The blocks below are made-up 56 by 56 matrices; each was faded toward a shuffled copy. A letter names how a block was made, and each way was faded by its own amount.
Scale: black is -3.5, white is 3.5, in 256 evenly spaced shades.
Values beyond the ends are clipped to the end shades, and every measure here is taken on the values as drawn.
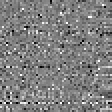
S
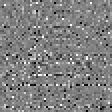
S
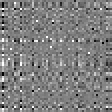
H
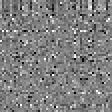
S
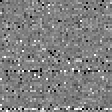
S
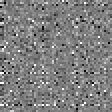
S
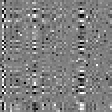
H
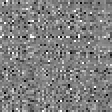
S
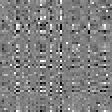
H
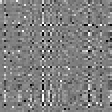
H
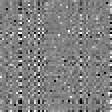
H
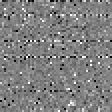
S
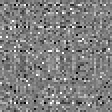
S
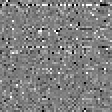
S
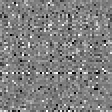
S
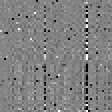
H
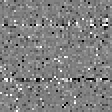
S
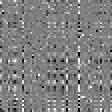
H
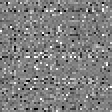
S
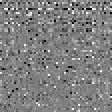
S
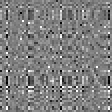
H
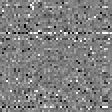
S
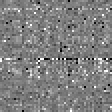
S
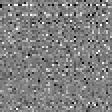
S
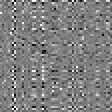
H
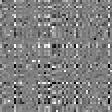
H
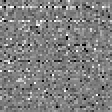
S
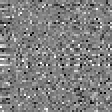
S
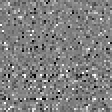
S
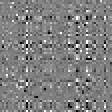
H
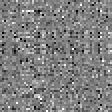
S
